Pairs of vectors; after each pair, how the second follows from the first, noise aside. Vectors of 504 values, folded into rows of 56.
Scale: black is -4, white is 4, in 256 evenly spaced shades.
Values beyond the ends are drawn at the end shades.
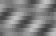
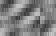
wrapped around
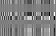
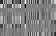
wrapped around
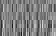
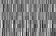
negated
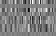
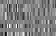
wrapped around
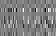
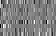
wrapped around
